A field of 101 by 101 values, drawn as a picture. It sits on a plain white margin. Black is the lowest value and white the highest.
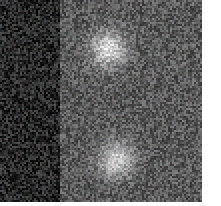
Average level on the scale: 30%. Bumps: two. Seam: vertical, 30% of the way across, the right part higher.
